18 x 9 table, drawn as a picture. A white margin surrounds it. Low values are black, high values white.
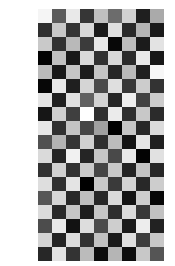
Grain: checkered. Histogram: two levels. Slope: none. Average level on the scale: 50%. Odd rows or columns: none.
